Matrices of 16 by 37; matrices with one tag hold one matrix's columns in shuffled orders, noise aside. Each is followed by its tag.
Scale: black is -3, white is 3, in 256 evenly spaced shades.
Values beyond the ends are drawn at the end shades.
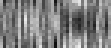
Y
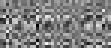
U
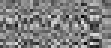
U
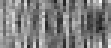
Y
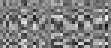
U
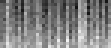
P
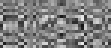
U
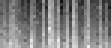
P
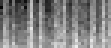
P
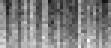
P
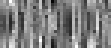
Y
